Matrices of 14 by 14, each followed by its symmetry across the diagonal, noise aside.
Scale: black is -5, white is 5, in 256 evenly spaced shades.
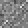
symmetric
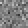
neither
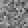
neither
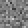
neither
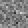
neither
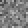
symmetric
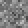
symmetric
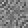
symmetric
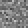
neither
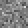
neither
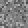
antisymmetric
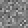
symmetric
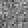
antisymmetric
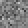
symmetric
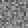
neither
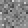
symmetric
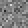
antisymmetric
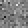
antisymmetric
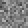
neither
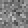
antisymmetric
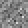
symmetric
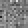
antisymmetric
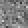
antisymmetric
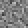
antisymmetric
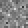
symmetric
